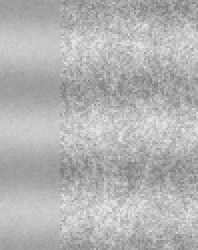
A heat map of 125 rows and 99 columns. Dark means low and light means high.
Stripes running across repeat 3 times from top to bottom. No single row or column stands out from its neighbours. The left part is calmer, up to a seam about 30% of the way across. On average the colour sits 70% of the way up the scale.
